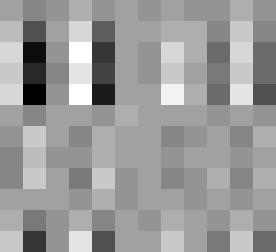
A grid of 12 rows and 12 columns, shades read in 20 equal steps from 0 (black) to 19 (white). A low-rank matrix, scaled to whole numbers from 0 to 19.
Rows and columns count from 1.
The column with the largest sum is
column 4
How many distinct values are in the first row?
4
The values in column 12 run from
6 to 13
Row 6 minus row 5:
-4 10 1 -7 9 1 0 -6 -1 3 -5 5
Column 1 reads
12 14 16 15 16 12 11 10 10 12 13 15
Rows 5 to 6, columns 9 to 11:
13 8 17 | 12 11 12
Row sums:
138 140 135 132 134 140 141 141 141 141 139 136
